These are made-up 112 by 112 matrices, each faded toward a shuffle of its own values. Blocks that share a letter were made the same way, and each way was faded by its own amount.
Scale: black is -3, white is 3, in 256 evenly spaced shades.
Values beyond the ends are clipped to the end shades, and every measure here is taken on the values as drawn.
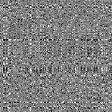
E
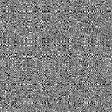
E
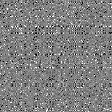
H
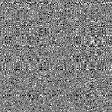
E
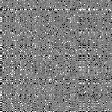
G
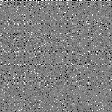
H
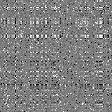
G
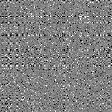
H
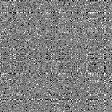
E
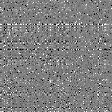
H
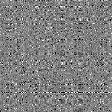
E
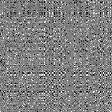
G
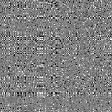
G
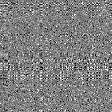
E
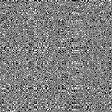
E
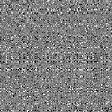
E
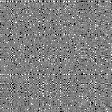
G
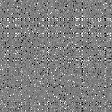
G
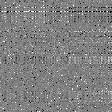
H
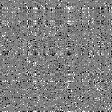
H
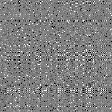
G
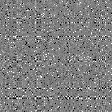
H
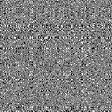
E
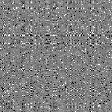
H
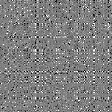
G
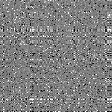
H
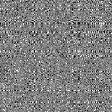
E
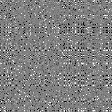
G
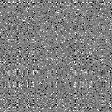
H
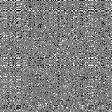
H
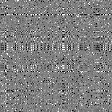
G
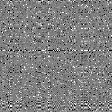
H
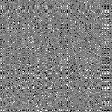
G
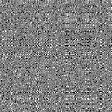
E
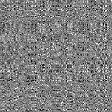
E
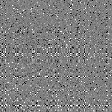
G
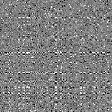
E
